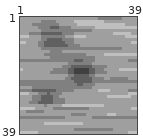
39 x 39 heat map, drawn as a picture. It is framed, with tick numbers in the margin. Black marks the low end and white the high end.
Mirror symmetry: none. Dips: three. Average level on the scale: 60%. Ninth with the lowest average: centre.
